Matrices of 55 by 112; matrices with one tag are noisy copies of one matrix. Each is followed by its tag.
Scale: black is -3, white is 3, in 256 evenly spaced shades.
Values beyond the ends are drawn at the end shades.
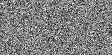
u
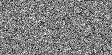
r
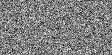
r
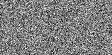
u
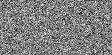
r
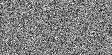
u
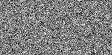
r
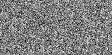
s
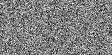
u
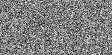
s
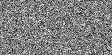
r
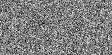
s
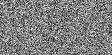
u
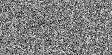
s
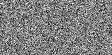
u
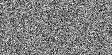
u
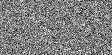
r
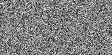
u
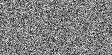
u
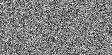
u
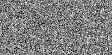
s
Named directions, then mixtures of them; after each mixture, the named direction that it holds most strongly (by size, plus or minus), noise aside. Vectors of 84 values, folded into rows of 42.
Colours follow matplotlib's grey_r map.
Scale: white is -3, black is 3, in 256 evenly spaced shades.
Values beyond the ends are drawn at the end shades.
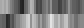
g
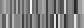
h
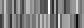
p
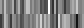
p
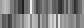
g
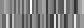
h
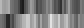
g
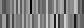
h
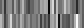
p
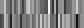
p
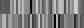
h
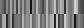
h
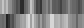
g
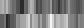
g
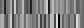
p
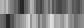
g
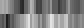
g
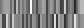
h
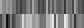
g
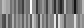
h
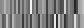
h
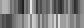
g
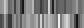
p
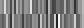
h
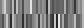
h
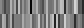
h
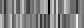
p
